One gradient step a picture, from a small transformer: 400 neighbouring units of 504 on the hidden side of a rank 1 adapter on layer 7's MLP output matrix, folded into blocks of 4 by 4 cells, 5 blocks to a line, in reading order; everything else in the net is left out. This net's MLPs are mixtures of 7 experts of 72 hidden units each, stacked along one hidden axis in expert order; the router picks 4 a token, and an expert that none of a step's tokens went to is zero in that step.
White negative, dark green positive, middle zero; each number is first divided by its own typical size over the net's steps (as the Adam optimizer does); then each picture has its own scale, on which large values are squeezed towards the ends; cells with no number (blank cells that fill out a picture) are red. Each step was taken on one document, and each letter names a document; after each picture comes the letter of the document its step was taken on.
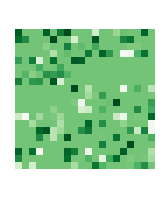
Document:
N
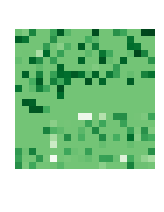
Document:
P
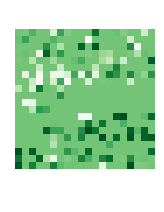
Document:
P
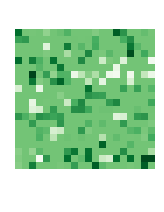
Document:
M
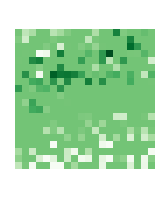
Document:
P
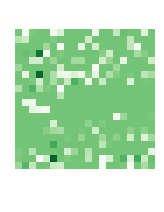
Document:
P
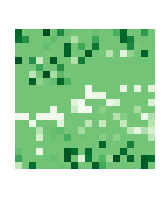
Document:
N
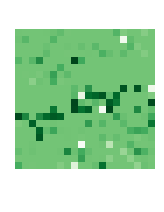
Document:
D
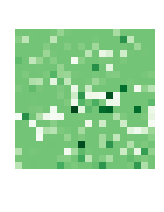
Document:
D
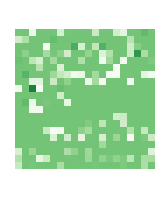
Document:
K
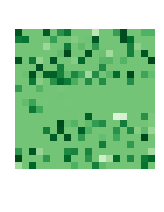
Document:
M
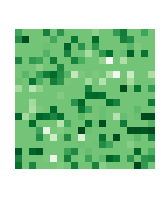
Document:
N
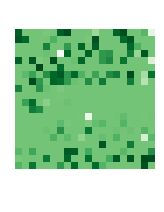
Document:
M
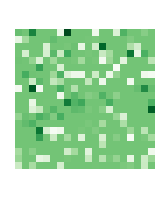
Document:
K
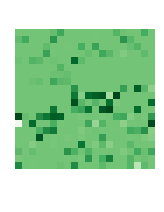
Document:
D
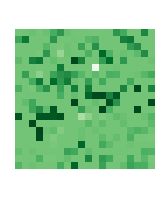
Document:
P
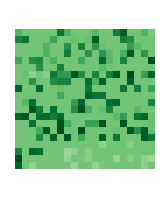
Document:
M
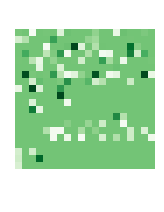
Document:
K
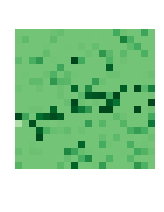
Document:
D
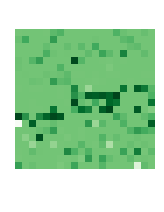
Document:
D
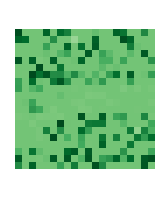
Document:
N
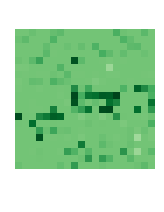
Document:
D
